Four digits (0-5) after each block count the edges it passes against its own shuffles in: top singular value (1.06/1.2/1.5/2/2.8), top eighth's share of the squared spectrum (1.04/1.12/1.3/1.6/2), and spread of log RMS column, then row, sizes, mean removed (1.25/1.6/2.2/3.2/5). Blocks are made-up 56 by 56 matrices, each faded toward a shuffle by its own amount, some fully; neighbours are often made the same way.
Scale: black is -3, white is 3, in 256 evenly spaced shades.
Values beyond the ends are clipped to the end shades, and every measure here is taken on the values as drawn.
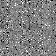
3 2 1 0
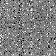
3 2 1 1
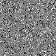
3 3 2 1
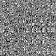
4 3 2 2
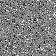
1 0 0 0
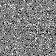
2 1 0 0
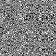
4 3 2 2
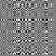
5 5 4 4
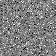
2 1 0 0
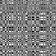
5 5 4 4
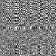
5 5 3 3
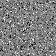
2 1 0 0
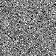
0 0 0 0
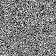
0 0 0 0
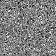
0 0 0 0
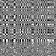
5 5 3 4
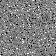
1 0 0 0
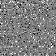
3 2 0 1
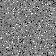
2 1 0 0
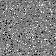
1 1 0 0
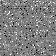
2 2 1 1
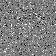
2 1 0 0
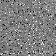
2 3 1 1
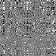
4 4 3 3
